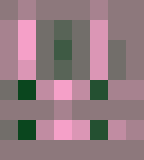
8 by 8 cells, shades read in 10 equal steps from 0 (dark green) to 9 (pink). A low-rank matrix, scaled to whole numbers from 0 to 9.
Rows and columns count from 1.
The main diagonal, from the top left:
5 9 4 3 7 5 7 5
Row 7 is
4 0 7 9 8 1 7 6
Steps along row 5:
down up up down down up same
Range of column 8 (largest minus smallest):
1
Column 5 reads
5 4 4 4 7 5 8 5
